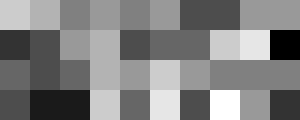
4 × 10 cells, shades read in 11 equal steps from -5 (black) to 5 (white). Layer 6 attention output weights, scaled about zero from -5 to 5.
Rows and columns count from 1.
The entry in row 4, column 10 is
-3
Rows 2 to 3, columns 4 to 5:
2 -2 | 2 1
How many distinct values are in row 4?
8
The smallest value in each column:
-3 -4 -4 1 -2 -1 -2 -2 0 -5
